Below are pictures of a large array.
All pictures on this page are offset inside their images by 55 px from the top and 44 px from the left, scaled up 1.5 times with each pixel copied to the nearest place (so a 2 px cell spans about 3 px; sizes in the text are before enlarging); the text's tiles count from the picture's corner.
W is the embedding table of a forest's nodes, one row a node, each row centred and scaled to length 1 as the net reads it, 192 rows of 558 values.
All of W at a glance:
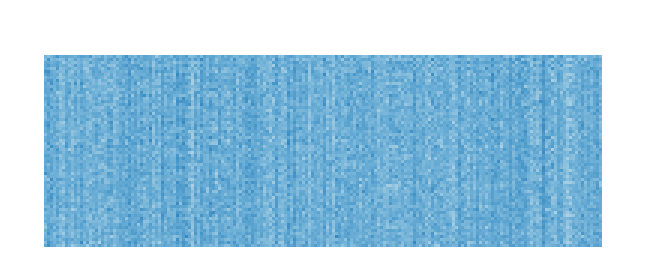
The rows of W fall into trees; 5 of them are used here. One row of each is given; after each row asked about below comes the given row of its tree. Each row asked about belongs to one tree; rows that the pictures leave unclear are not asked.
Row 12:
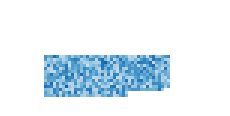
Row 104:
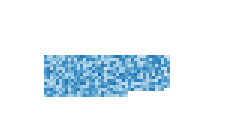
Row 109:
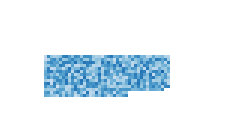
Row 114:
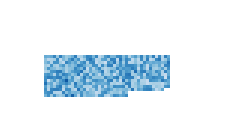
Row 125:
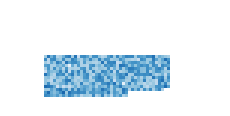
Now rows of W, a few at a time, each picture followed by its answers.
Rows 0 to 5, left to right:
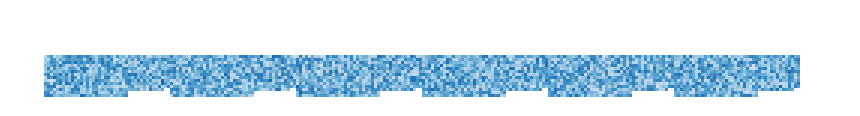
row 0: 109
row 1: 104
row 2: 125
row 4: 114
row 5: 114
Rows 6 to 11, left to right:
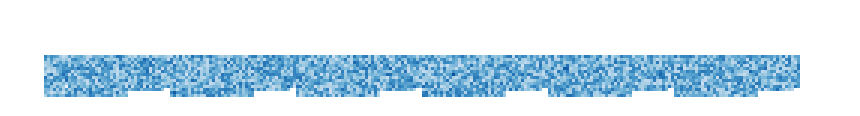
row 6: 12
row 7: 125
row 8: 12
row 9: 125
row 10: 114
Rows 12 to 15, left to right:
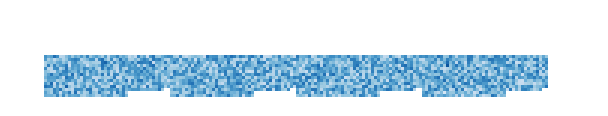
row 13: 104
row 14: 12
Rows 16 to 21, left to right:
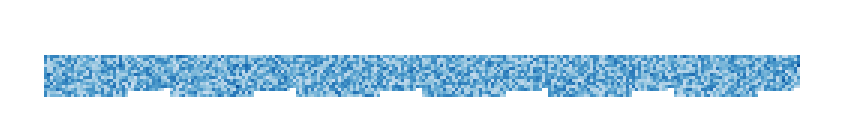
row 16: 12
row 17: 12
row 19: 114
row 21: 12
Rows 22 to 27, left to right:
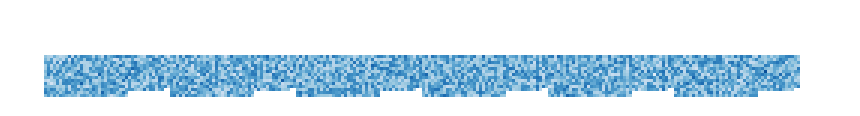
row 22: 104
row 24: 125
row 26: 114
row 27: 109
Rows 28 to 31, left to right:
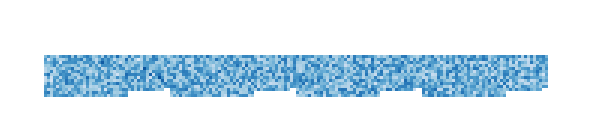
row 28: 109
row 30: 12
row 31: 114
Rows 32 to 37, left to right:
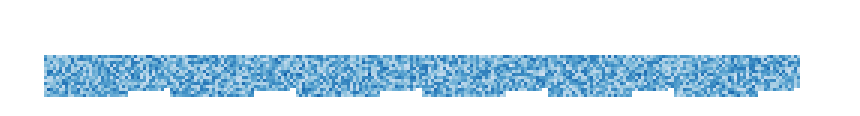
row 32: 104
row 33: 109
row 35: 125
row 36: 109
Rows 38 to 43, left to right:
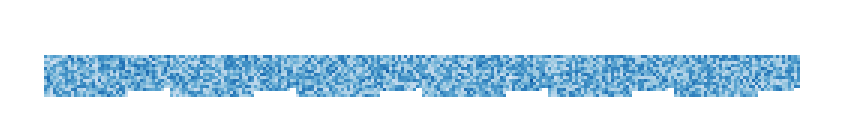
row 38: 12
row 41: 12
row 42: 12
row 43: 114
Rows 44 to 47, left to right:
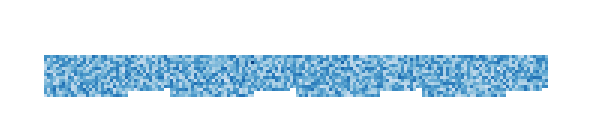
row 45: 114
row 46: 114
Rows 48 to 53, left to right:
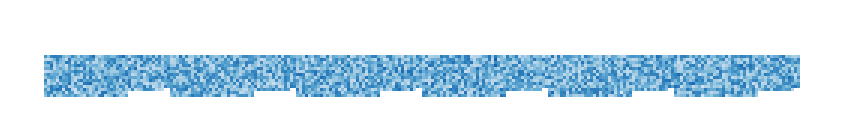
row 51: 109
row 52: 125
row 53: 12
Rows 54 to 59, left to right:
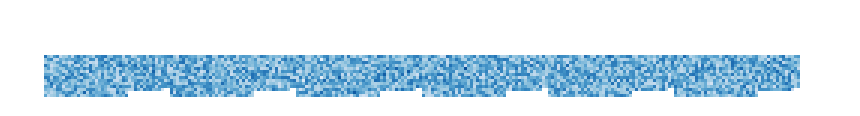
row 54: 12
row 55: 114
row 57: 12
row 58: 114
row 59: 12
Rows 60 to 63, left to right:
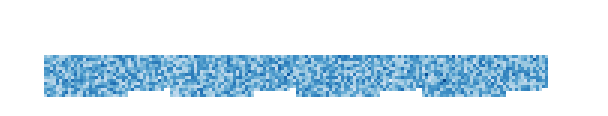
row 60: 104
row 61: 12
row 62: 114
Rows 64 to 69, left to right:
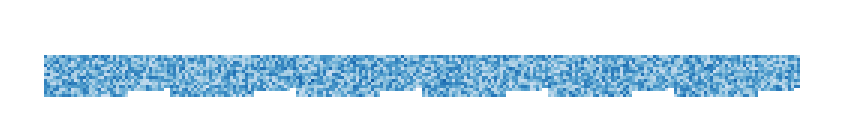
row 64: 114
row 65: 125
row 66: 12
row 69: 114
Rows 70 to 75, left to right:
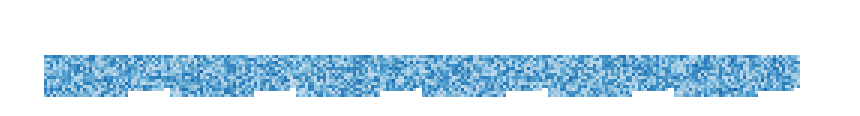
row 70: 114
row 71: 12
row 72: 12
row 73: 114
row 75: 12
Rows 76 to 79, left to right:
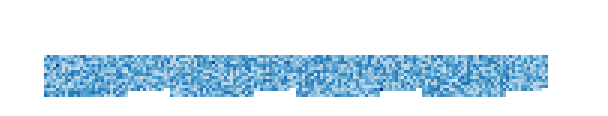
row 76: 125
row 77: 12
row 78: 109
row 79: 114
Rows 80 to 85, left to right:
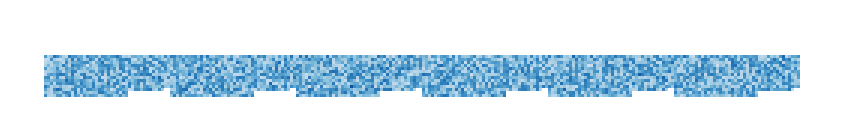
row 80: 12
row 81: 114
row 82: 125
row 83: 114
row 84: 12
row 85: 12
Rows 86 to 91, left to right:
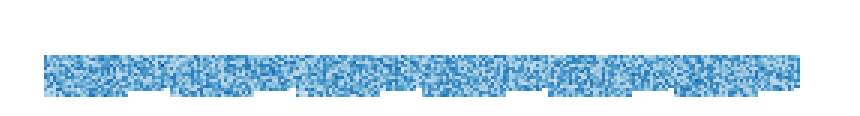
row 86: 12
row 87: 12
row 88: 12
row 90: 109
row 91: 114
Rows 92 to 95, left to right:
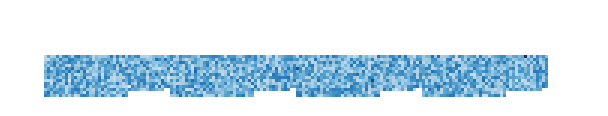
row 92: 109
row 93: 114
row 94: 125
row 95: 114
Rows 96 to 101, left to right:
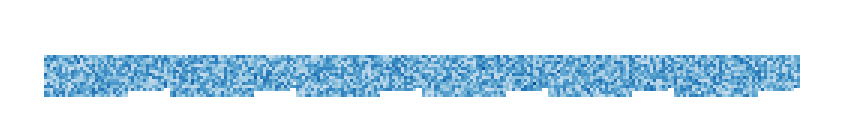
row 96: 125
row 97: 109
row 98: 12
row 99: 12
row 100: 114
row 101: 114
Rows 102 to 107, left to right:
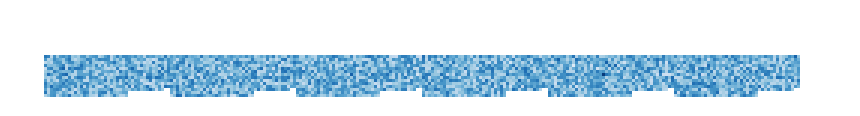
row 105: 12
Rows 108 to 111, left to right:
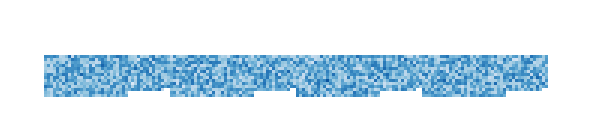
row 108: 12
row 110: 104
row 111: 109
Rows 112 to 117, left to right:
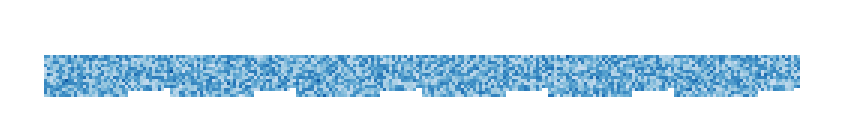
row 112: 114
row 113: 12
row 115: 114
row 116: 125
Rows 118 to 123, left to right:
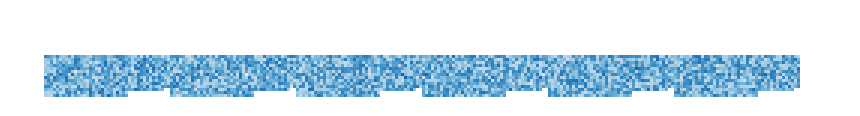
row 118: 12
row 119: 12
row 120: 12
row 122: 104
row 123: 109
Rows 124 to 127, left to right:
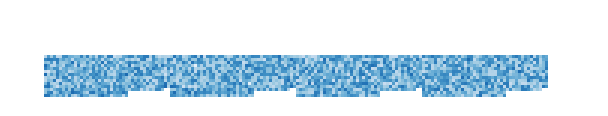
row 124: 125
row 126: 104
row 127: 114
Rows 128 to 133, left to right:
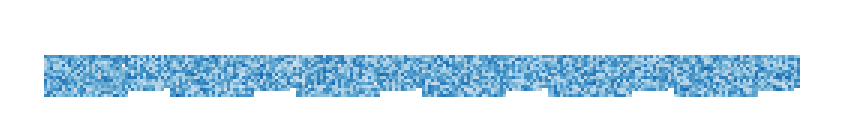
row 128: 114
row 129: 109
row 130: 109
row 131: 114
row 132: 114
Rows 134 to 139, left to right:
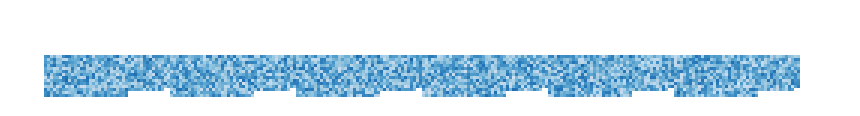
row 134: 109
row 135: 114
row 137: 12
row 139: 109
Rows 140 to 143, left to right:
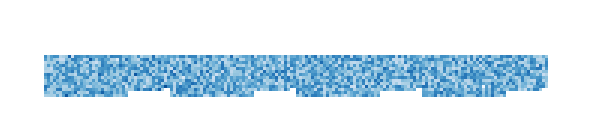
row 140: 12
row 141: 114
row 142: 114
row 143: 125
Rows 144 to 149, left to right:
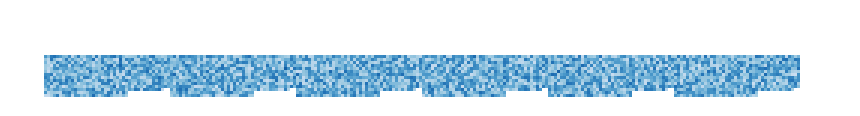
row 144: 12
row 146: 125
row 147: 114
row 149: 125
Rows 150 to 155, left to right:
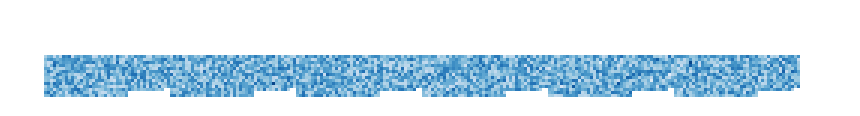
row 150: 109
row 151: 125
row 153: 12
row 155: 12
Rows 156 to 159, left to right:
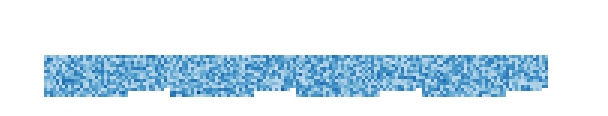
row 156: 104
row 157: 125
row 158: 114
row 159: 114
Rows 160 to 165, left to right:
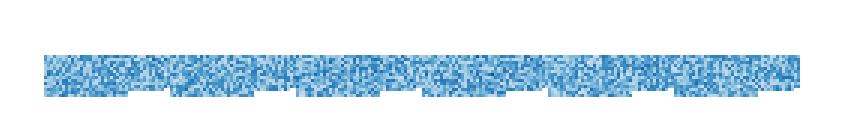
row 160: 104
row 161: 114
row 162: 12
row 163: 104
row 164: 12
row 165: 114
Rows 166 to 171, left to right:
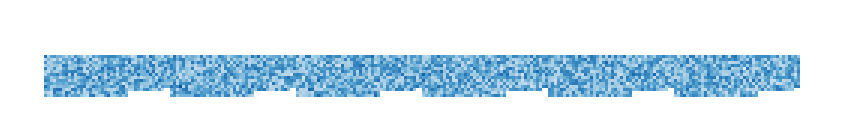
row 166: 12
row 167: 125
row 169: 114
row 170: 109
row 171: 114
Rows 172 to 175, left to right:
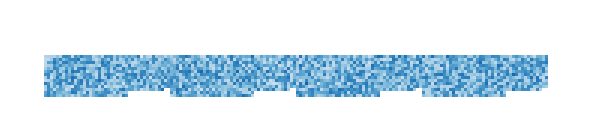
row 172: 109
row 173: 114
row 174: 125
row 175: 12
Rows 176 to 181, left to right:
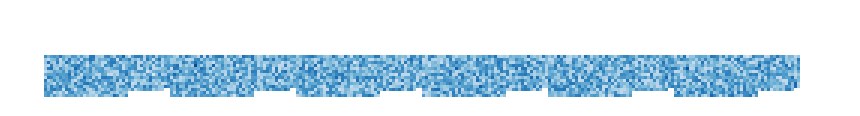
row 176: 114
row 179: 12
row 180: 114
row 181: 125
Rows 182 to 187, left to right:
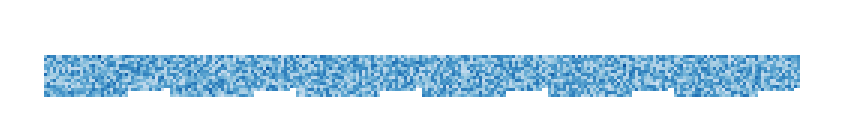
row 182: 125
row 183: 114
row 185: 104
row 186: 114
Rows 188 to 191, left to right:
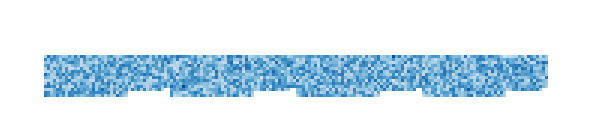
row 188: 125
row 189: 12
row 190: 114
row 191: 12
